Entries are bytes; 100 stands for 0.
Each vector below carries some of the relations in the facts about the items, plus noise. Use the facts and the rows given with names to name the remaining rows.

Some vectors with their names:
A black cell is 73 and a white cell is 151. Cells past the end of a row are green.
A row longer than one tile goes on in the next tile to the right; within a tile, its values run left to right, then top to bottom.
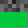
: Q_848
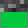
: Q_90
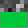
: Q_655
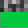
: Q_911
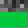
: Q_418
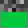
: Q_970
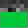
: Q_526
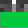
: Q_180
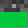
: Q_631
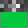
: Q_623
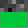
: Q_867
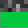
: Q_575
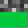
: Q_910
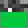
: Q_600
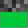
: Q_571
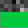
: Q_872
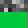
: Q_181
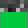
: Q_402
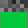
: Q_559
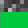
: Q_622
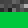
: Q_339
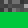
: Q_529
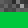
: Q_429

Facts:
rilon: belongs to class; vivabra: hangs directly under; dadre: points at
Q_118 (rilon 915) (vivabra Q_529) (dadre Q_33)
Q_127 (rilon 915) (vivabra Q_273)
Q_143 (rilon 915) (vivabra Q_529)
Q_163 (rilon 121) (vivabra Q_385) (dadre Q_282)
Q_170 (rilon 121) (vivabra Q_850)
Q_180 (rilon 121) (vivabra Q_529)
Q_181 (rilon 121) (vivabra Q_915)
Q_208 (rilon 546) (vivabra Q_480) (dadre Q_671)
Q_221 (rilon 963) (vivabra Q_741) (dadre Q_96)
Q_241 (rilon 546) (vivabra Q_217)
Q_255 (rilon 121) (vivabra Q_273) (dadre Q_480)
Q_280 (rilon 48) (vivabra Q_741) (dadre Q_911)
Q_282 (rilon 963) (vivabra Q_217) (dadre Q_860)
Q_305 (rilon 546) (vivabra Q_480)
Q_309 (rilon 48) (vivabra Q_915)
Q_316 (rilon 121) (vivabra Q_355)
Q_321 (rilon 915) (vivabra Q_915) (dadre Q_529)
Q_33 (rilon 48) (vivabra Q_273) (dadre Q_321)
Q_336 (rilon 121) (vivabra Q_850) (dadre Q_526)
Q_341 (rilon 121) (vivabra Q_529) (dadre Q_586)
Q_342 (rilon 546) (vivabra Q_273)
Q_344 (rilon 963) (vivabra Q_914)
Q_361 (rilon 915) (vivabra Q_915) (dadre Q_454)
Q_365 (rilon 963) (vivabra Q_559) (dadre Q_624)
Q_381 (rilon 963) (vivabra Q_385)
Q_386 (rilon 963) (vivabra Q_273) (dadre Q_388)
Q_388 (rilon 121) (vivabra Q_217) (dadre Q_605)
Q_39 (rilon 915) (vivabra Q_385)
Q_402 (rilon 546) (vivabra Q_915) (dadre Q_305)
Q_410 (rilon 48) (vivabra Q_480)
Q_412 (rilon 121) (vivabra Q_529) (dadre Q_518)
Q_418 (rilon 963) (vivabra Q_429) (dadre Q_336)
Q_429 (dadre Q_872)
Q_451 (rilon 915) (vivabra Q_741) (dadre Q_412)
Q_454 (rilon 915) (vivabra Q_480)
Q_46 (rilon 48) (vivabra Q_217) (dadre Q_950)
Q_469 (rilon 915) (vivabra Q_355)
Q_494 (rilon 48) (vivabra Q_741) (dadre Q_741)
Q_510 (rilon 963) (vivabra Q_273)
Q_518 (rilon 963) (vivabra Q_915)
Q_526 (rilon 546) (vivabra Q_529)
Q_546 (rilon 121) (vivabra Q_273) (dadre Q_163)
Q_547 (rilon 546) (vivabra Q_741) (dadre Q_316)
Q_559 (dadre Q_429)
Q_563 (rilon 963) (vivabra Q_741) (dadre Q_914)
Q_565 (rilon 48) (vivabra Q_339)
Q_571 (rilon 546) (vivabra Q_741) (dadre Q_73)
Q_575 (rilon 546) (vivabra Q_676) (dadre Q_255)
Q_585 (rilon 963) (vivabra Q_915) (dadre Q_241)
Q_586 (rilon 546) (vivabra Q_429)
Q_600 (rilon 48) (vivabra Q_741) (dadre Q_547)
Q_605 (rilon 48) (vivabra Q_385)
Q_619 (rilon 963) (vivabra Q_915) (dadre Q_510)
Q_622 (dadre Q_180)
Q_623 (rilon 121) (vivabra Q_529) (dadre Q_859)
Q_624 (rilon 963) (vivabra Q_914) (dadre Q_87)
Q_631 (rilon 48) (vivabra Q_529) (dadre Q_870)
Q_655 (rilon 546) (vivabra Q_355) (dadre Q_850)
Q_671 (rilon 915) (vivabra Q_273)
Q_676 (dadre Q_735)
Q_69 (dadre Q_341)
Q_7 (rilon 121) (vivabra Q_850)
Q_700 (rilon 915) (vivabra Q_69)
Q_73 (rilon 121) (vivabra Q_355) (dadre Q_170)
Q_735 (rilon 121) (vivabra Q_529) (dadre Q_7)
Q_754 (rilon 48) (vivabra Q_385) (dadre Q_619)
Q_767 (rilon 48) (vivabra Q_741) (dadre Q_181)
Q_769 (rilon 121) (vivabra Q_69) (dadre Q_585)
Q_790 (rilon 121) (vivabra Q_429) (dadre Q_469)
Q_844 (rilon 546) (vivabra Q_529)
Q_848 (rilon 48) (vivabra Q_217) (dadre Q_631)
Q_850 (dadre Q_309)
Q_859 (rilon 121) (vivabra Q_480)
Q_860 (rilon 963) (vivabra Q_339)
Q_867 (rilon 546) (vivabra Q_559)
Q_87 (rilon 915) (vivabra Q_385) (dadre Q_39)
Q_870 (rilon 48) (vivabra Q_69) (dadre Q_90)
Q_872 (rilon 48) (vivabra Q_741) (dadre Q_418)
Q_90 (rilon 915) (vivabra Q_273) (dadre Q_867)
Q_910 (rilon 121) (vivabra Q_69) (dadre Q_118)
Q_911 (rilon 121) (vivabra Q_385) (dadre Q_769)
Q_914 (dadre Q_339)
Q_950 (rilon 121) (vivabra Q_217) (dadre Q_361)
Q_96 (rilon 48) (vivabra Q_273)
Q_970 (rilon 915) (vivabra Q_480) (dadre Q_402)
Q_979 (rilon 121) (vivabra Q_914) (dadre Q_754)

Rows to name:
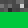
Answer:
Q_850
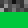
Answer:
Q_33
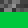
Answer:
Q_143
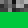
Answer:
Q_767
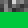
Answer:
Q_316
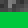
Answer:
Q_480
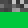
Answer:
Q_163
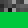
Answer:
Q_586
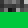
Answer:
Q_241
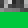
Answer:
Q_386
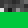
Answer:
Q_342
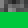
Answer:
Q_676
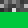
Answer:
Q_790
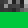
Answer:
Q_605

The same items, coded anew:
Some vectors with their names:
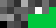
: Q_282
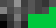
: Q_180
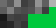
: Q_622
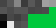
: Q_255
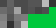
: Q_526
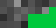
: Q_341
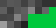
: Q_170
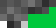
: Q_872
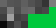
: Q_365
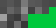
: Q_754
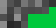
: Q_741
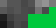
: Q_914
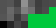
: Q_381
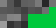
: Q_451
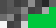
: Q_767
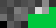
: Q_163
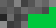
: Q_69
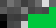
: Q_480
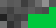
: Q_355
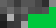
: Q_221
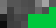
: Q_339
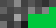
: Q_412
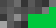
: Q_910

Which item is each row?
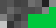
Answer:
Q_280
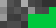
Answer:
Q_518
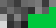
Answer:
Q_494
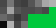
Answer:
Q_575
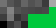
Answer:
Q_563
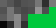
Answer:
Q_970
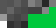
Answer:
Q_600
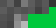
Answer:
Q_454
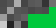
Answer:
Q_46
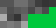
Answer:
Q_309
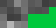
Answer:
Q_96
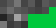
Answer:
Q_950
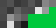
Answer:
Q_546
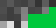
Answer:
Q_181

